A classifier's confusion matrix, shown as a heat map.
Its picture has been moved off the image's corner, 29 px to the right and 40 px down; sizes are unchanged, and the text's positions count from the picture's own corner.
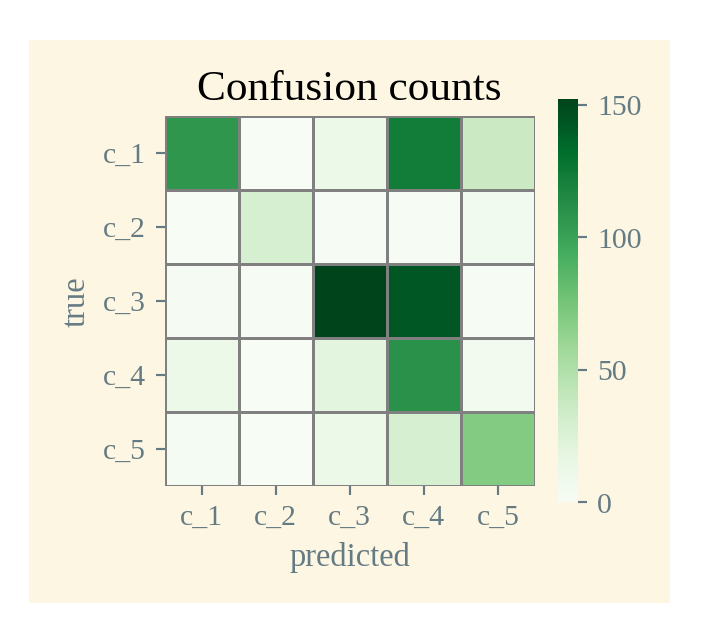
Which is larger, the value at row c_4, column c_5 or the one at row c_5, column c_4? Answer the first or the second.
the second
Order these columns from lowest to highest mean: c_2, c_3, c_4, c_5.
c_2, c_5, c_3, c_4
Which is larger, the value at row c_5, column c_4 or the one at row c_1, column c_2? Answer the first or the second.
the first
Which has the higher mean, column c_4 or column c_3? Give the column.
c_4
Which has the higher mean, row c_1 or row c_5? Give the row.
c_1
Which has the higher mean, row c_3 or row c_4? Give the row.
c_3
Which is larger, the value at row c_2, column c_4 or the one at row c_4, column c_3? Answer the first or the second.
the second
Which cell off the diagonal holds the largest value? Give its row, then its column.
c_3, c_4
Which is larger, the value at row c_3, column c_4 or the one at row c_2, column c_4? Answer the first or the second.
the first
